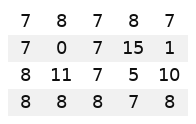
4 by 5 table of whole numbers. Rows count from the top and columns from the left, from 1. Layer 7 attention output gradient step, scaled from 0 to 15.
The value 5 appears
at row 3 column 4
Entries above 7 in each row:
2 1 3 4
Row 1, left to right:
7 8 7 8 7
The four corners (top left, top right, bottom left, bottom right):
7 7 8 8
